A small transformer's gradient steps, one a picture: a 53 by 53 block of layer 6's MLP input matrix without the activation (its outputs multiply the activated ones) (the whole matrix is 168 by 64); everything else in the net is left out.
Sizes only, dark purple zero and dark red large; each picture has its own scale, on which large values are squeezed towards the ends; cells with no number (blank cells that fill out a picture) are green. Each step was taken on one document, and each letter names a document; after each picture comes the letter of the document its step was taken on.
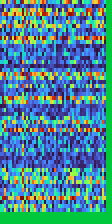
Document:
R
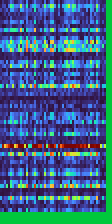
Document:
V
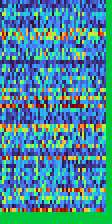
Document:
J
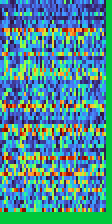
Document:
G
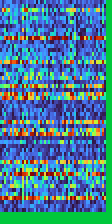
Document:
R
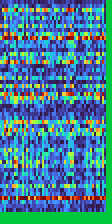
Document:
R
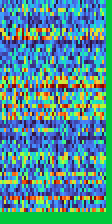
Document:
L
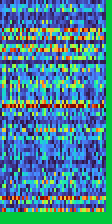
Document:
J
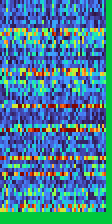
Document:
G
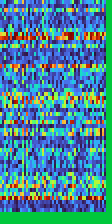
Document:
R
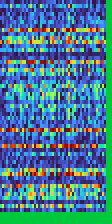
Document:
V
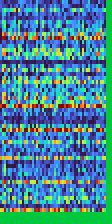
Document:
J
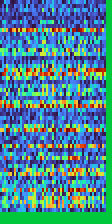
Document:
G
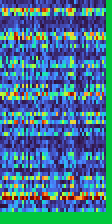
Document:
R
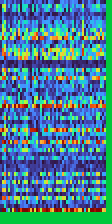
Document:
J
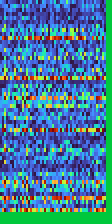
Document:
L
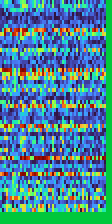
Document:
G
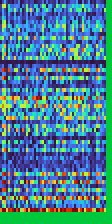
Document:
J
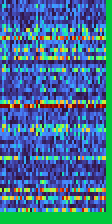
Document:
J
